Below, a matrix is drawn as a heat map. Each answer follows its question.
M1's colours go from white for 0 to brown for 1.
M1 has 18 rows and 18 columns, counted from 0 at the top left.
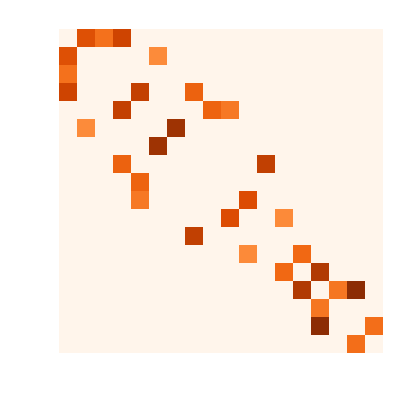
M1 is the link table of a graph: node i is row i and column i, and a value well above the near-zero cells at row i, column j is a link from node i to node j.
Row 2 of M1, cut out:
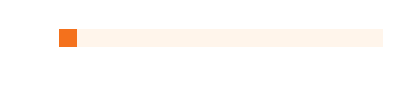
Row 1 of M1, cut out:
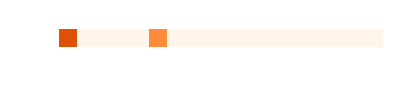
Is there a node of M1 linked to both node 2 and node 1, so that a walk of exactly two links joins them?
yes
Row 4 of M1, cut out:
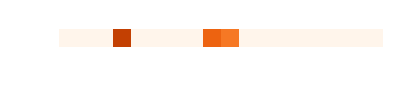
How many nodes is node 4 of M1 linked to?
3
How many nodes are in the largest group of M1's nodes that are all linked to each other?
2
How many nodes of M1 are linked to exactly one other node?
6
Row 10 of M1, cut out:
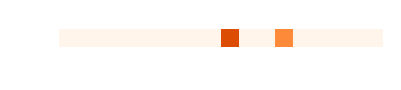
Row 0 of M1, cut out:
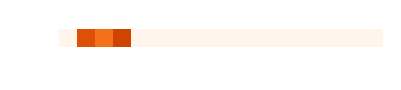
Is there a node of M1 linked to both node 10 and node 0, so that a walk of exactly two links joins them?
no
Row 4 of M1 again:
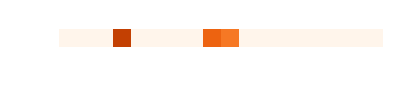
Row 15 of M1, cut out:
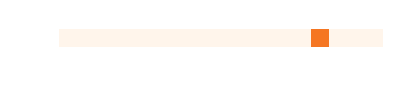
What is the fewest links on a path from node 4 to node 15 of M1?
6
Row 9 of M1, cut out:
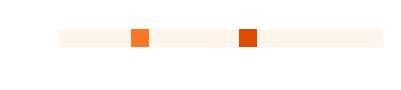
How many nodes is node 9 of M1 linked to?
2
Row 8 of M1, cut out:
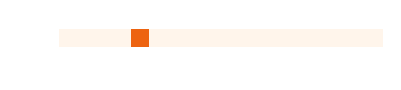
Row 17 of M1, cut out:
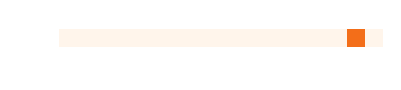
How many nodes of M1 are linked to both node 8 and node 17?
0
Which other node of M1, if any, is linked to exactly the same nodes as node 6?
none
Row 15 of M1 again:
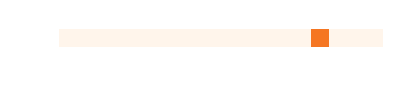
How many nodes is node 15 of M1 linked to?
1
